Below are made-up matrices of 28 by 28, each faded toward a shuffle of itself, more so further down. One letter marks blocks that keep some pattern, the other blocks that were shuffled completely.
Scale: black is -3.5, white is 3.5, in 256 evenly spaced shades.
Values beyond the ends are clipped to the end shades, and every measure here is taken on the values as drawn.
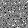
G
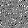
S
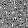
S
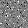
G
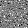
G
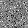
G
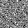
G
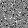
G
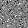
G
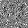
S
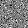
S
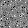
G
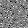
S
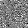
S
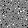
G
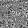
S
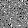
G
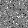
G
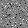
G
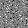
G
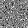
S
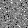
S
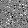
G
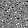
S
